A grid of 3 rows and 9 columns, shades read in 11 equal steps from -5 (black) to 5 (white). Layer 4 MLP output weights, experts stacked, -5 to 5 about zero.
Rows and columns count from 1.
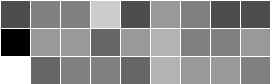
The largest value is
5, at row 3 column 1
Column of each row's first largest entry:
4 6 1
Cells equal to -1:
3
